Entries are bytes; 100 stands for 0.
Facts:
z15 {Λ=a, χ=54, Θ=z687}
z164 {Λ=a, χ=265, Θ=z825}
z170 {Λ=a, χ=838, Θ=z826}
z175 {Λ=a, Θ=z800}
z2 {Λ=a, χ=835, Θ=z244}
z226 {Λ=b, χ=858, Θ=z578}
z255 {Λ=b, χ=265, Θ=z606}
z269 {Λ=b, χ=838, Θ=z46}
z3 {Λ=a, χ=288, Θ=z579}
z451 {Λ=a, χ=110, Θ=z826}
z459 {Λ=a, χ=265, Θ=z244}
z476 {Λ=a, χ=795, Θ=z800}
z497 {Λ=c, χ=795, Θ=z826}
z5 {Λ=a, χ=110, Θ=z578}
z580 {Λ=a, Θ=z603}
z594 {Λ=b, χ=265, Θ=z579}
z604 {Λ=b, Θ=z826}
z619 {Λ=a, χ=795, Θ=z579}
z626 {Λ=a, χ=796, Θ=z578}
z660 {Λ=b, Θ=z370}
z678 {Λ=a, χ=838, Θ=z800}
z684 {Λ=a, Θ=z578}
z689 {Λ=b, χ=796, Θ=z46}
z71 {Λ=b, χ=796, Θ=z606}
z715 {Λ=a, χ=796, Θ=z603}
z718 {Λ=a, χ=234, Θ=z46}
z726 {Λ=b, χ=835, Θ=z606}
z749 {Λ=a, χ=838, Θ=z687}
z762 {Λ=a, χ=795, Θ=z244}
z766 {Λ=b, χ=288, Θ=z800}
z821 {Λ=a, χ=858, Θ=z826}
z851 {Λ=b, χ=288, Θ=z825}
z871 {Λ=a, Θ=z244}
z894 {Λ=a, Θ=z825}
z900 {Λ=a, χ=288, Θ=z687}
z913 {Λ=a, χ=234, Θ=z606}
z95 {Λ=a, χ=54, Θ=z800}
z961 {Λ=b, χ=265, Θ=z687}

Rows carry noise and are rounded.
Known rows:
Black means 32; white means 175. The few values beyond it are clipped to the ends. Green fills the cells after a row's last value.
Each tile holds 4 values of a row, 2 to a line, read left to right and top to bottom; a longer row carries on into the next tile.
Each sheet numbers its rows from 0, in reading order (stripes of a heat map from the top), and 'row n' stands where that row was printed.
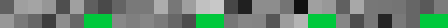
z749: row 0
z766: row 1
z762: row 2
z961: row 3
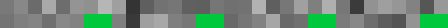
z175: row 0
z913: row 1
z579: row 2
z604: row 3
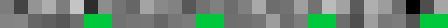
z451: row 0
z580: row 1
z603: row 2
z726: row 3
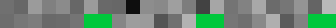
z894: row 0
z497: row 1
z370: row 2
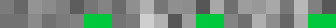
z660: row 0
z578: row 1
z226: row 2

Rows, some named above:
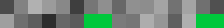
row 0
z900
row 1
z226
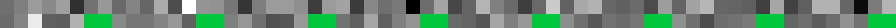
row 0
z626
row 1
z678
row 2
z604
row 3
z71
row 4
z244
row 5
z687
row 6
z687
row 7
z2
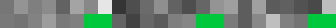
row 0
z800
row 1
z459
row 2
z606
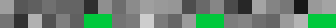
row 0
z255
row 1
z684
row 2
z762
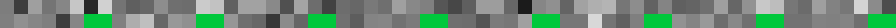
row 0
z826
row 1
z476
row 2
z749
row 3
z718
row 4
z871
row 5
z5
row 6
z95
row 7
z269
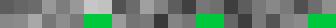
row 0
z95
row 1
z15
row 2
z459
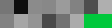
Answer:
z497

